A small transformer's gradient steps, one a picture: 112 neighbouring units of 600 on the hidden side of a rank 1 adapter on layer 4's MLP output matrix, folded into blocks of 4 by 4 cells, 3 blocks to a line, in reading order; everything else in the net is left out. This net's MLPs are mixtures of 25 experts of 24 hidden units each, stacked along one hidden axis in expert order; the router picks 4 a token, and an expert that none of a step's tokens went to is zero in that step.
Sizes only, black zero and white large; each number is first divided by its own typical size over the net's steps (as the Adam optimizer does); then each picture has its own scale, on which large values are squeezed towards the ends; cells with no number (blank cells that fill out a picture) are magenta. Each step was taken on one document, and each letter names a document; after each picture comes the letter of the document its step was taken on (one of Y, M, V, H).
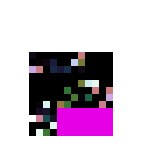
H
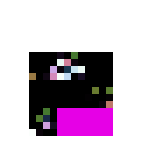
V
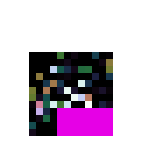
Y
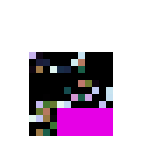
H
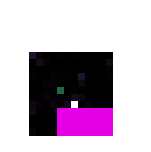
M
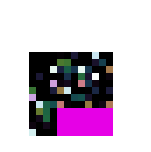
Y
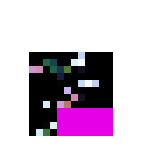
H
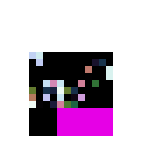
M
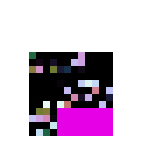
H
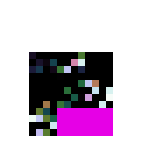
H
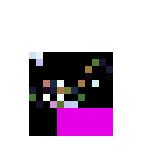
M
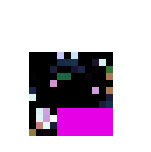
V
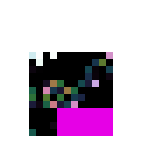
M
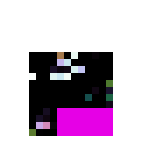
V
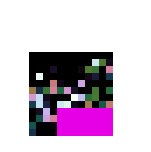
Y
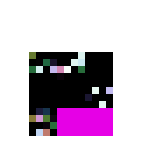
H
